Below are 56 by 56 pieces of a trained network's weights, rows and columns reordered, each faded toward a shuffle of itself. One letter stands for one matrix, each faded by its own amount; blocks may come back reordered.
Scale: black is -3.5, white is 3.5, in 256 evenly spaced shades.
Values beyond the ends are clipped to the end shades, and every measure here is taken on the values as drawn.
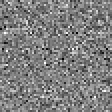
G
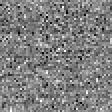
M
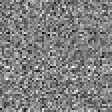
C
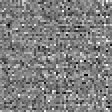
M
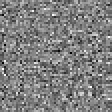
C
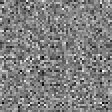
G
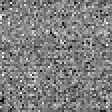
M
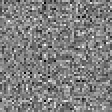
C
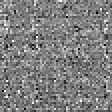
M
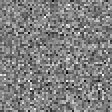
C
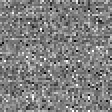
M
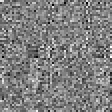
C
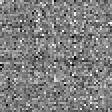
M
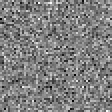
G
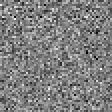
G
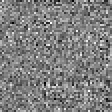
G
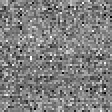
M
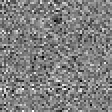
C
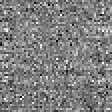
M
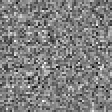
C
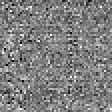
M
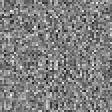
C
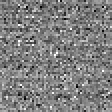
M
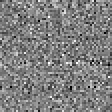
G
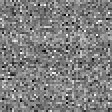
M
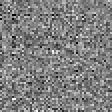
G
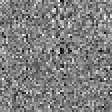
G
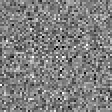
G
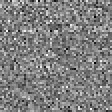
G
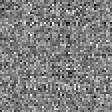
G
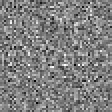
C
